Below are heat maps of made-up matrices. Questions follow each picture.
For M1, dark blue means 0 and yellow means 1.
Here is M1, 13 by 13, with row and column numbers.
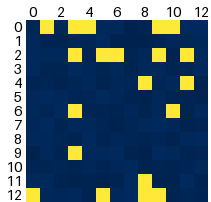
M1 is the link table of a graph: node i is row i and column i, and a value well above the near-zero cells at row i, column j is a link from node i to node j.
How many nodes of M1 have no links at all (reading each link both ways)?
1
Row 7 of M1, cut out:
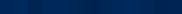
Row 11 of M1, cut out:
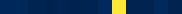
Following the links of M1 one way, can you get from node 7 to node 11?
no
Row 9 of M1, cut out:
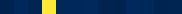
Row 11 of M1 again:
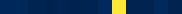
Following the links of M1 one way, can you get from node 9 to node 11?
no
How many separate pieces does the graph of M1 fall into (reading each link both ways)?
2
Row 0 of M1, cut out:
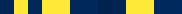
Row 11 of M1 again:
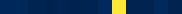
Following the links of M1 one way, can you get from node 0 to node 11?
yes
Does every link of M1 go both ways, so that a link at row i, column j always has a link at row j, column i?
no
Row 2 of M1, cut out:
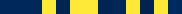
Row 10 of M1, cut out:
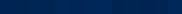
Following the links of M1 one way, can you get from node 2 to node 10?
yes
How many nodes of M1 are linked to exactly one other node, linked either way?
1
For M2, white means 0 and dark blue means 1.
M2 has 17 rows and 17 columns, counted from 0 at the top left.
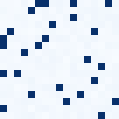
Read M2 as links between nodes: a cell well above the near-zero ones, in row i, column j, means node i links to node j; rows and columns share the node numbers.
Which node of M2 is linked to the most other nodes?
node 0
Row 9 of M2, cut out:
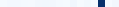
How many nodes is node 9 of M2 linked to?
1
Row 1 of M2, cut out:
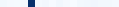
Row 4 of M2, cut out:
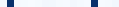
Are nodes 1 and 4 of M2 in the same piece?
yes
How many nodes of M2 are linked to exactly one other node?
10
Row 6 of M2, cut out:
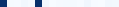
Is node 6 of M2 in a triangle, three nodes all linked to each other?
yes
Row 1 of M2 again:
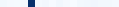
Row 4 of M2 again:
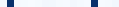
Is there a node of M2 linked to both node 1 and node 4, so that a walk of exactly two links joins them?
no
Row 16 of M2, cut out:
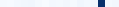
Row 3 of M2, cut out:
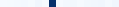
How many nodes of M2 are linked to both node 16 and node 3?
0
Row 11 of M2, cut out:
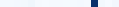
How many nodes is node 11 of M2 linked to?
1
